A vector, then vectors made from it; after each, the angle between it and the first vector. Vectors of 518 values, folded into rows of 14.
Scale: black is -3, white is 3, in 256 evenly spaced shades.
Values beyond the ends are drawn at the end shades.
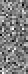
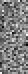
partly opposed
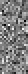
partly aligned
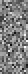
partly opposed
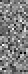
orthogonal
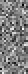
nearly parallel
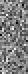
nearly parallel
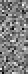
nearly opposite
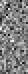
partly opposed
